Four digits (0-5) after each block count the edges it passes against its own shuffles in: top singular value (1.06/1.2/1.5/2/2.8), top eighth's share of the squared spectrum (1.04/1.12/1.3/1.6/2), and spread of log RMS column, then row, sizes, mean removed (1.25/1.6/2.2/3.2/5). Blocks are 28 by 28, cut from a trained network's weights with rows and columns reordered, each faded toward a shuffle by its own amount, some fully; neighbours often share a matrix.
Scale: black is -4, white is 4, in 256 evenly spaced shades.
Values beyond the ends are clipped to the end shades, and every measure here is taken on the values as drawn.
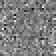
1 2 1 0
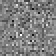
1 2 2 0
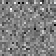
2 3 1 1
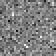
0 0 0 0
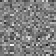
3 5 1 2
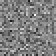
2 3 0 0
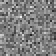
1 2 0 0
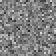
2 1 0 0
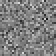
2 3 0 0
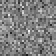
0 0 0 0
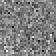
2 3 0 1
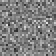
2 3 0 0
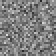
0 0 0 0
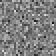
0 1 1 0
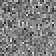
0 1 0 0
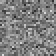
2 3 0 0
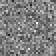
0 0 0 0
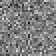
2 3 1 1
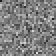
1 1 0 0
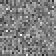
0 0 0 0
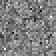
1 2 0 0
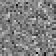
0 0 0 0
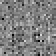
2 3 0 1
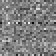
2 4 1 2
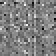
2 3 1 2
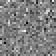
0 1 0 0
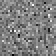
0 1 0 0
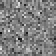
1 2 0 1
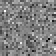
1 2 0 0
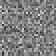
2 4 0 1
